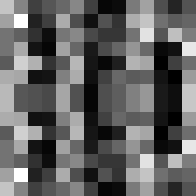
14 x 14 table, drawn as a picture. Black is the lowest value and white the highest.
Slope: none. Odd rows or columns: none. Mirror symmetry: top to bottom. Stripes: upright, repeating 3 times.
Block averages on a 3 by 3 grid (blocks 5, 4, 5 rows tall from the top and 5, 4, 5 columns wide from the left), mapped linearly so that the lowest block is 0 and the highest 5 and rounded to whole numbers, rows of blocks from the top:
4 0 5
4 1 2
4 0 5
